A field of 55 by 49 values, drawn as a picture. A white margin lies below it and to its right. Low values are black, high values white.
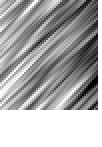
The field climbs toward the left. The ninth with the highest average is the bottom left. The grain runs diagonally up to the right.
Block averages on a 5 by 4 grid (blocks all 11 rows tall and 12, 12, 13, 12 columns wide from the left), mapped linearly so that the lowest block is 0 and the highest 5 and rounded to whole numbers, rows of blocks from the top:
4421
4331
4430
5331
5441
